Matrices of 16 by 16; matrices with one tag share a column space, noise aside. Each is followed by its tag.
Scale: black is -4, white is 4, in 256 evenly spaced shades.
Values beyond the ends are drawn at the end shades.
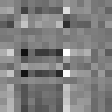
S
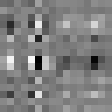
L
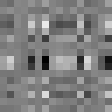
L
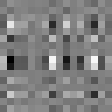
L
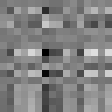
S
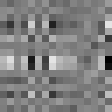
L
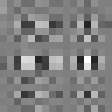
L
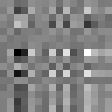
S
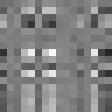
S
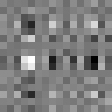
L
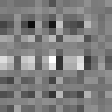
L
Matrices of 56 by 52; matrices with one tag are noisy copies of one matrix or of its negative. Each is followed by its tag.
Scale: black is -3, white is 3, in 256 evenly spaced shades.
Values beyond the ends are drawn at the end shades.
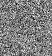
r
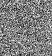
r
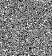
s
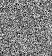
r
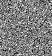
s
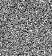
s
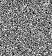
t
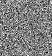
t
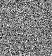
r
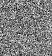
r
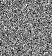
t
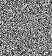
t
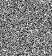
s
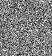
s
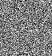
s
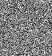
s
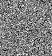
s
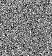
t
